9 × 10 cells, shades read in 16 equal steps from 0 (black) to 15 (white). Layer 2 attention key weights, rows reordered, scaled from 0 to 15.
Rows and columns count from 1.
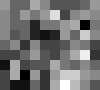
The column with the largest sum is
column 8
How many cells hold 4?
10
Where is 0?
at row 3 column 9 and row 8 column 3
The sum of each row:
69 81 62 59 57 66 62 76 64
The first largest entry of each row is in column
4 6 8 9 2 9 2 7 7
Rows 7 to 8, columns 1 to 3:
1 10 4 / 4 10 0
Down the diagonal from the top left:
9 6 6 2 4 4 7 12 8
